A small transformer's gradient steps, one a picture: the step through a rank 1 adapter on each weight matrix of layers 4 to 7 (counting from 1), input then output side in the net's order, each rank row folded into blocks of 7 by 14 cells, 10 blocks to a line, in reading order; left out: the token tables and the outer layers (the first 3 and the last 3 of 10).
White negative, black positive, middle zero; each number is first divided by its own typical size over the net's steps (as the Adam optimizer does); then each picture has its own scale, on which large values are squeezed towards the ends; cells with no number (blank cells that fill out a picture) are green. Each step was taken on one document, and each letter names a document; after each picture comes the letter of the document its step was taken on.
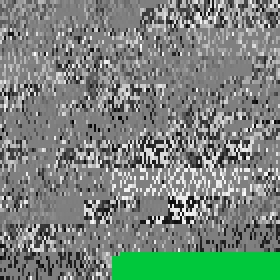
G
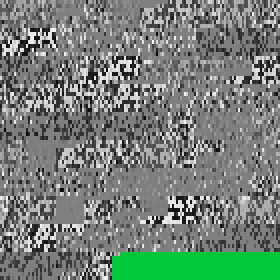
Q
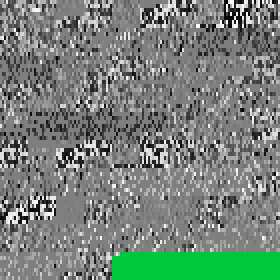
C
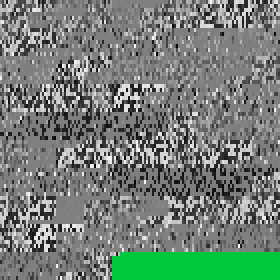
Q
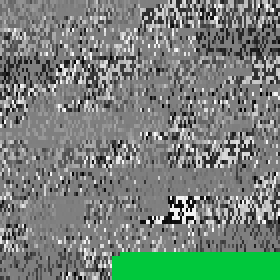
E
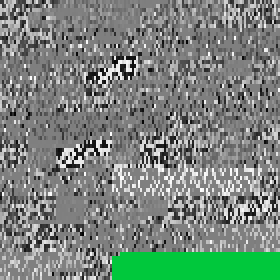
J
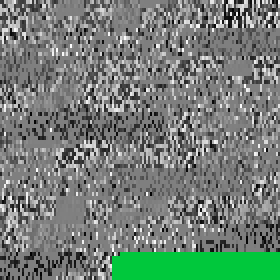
C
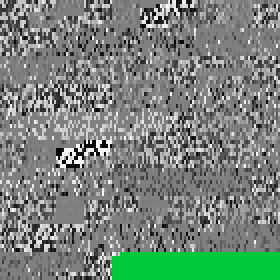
J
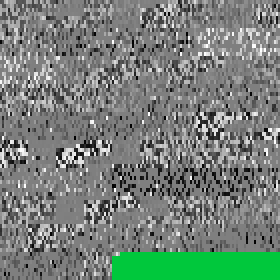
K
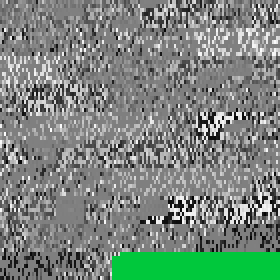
G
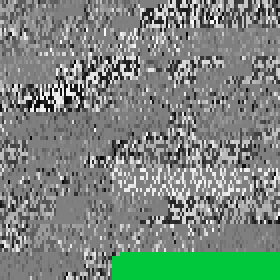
E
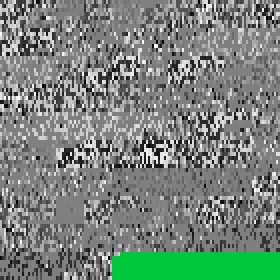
C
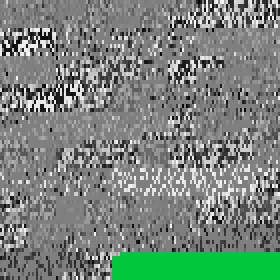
G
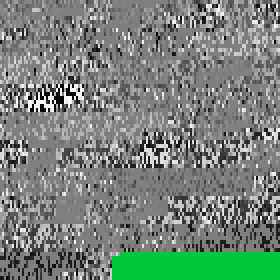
G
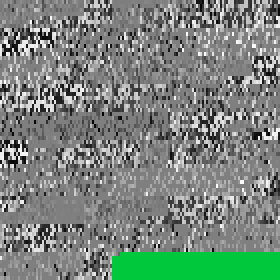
G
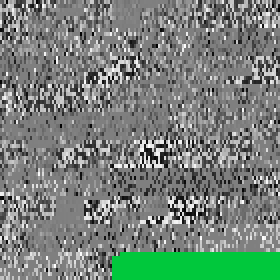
C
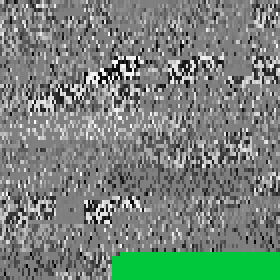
K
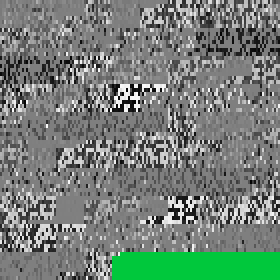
Q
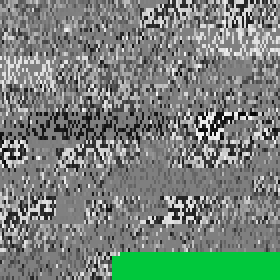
Q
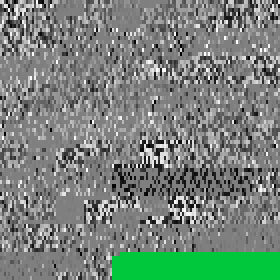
K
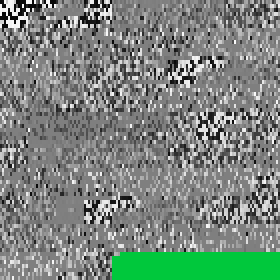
J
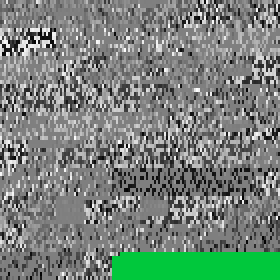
E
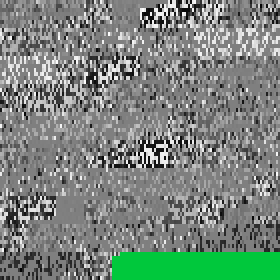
G
